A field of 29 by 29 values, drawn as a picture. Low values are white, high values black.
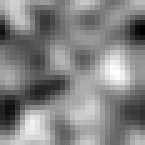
On average the colour sits 50% of the way up the scale. The field is mottled with small blotches. The middle right is the ninth with the lowest average. The values follow a bell shape. There are no lone odd cells.
